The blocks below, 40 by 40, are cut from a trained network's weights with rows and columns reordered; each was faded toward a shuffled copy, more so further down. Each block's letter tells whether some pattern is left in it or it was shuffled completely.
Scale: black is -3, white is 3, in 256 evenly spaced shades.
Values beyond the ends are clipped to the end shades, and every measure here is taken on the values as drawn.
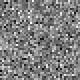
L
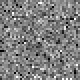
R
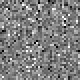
L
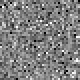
R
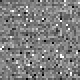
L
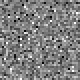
R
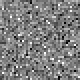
R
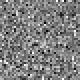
L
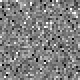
R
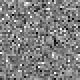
R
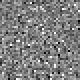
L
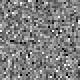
R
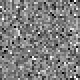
L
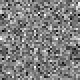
L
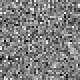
L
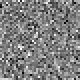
R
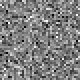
R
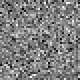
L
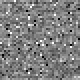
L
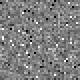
R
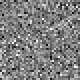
R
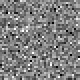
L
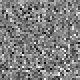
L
